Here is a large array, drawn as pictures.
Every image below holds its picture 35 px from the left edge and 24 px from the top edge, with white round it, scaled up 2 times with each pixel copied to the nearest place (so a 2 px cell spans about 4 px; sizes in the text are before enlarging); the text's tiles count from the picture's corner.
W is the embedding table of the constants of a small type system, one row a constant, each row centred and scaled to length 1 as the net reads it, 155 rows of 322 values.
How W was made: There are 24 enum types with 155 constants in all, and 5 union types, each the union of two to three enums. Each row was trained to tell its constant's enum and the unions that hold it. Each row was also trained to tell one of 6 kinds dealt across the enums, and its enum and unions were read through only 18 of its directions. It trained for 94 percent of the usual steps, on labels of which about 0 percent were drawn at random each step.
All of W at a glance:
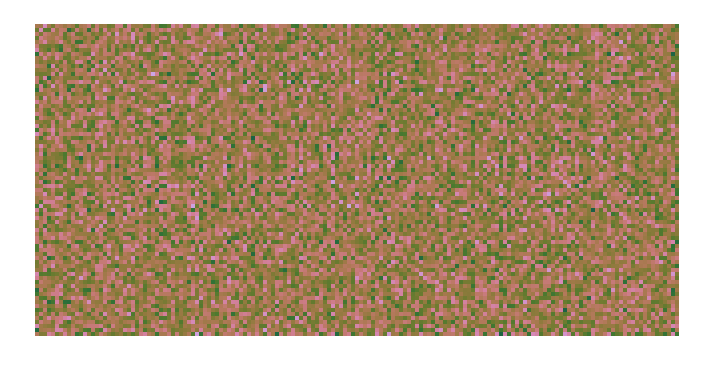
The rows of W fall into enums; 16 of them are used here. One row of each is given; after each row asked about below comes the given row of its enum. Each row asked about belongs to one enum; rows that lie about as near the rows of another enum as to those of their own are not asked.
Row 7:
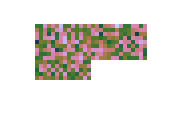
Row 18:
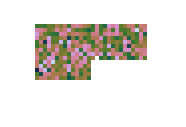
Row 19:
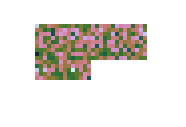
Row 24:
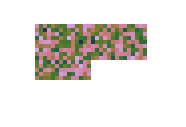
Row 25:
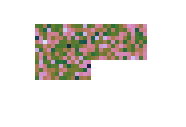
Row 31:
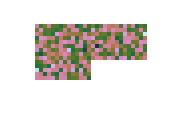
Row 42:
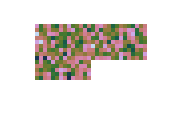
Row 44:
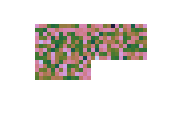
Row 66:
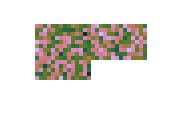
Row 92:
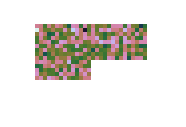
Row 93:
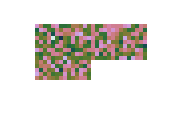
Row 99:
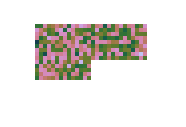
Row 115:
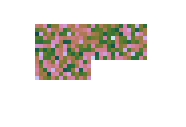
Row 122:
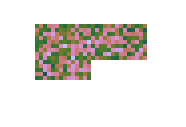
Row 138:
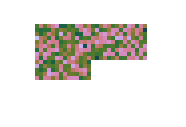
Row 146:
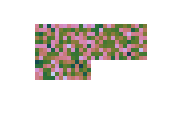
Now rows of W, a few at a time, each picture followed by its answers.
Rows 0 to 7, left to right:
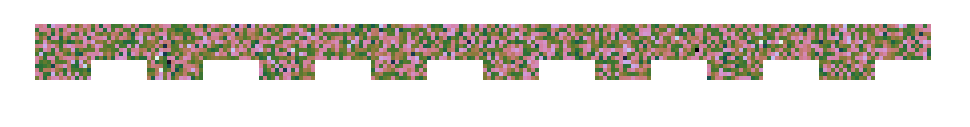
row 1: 138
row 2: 44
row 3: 24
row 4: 31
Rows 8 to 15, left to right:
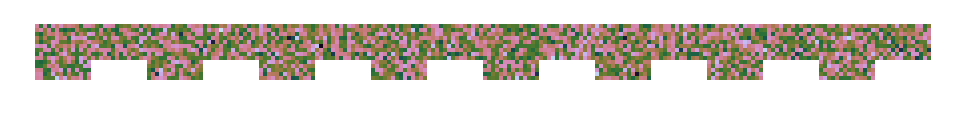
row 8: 146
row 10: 18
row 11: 19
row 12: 66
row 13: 18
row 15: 115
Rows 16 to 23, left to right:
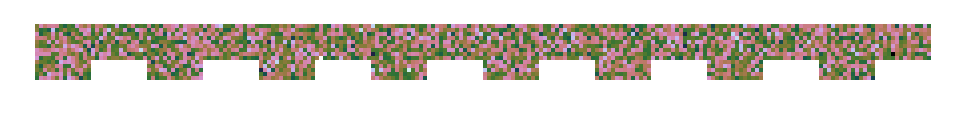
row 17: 19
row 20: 24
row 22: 66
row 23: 18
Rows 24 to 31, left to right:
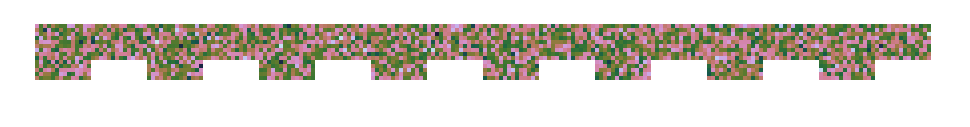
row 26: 138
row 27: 93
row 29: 19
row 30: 24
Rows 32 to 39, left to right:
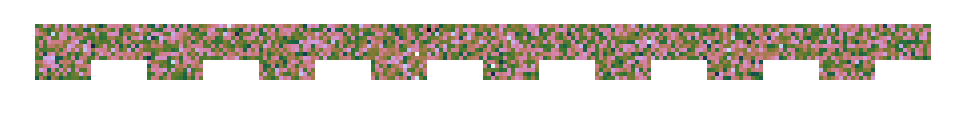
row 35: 42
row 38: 42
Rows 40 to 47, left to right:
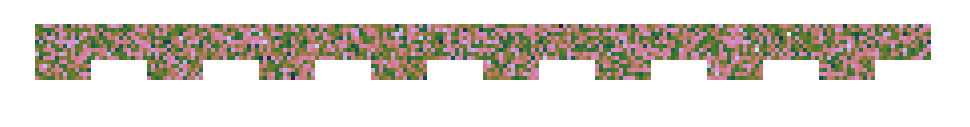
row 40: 7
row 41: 7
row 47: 99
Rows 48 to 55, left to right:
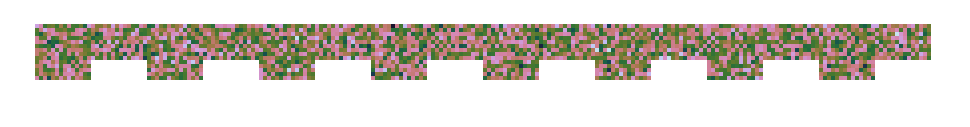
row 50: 93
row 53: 146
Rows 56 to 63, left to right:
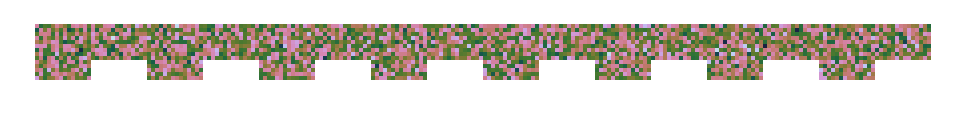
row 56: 66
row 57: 31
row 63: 115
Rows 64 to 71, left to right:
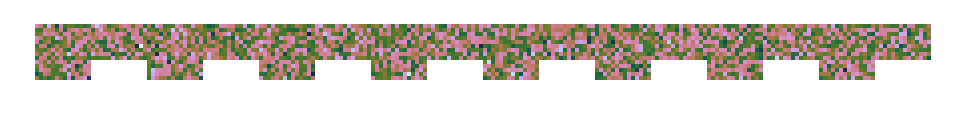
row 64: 19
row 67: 7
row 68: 93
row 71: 44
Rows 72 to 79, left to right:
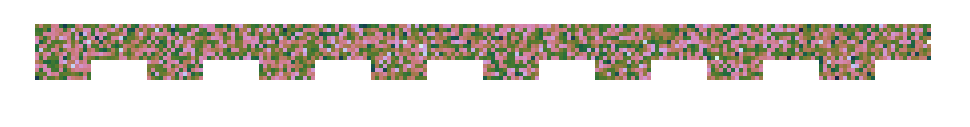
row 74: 92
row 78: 44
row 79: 42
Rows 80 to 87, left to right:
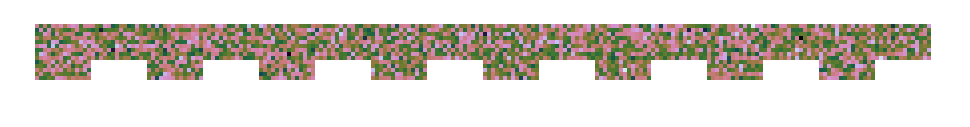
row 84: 138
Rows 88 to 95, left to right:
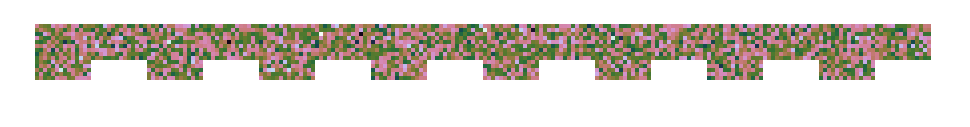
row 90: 24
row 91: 44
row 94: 99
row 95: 99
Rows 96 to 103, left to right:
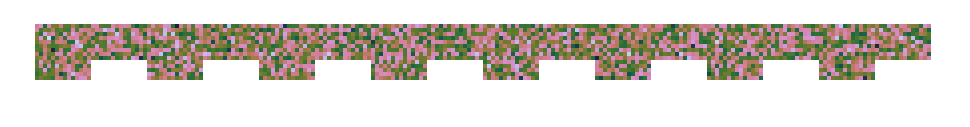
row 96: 122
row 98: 44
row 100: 42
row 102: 122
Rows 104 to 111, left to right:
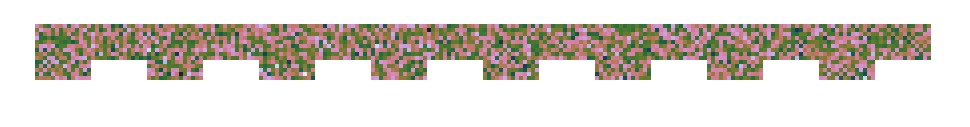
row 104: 18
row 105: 146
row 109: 66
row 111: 115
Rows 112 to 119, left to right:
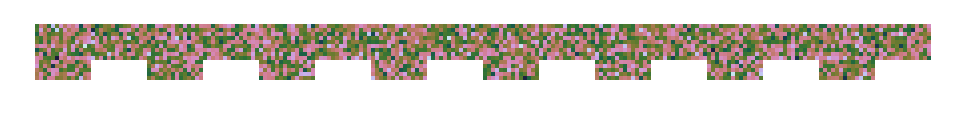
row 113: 7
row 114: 25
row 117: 93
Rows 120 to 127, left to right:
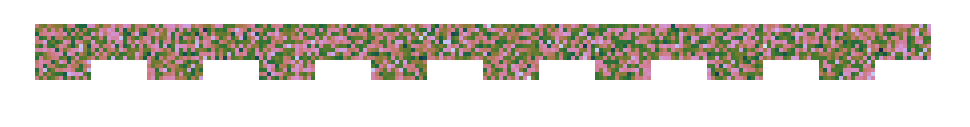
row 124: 93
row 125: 19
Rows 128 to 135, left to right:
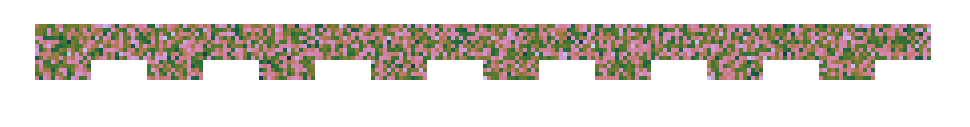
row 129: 138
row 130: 99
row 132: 66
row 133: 138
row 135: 66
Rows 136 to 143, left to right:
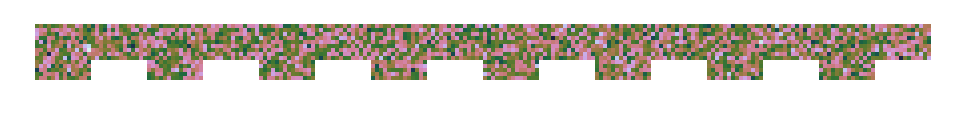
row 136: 18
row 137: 19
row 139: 44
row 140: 93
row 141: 42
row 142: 138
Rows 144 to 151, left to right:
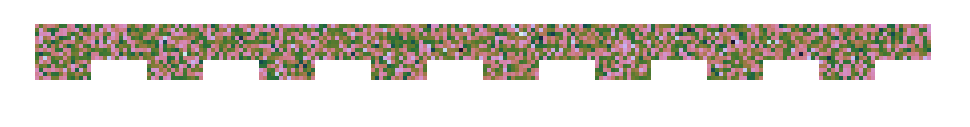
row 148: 92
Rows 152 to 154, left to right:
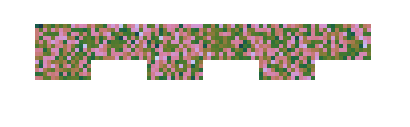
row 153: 99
